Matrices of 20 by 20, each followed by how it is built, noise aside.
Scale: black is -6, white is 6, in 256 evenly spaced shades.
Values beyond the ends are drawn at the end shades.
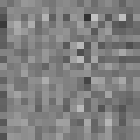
low rank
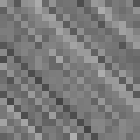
Toeplitz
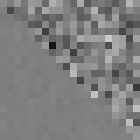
upper triangular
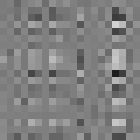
low rank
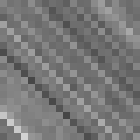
Toeplitz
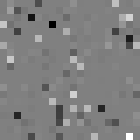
sparse
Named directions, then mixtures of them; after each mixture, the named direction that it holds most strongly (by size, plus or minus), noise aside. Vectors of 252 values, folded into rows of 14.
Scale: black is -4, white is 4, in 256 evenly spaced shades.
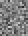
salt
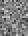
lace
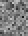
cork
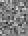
salt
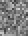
cork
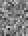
cork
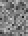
cork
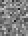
lace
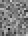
lace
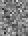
lace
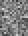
lace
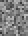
cork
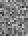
salt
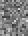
lace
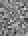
salt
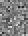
salt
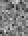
cork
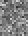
lace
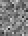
cork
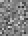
salt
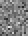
salt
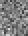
lace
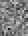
cork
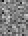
lace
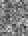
lace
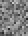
cork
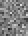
lace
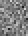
lace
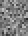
lace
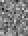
cork
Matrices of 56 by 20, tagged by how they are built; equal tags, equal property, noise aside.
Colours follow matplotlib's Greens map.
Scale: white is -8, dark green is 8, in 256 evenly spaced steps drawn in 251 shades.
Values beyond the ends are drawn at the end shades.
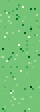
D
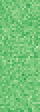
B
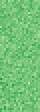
B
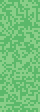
B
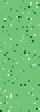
D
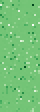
D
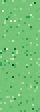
D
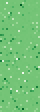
D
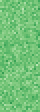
B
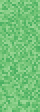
B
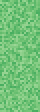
B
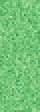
B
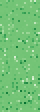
D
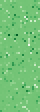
D
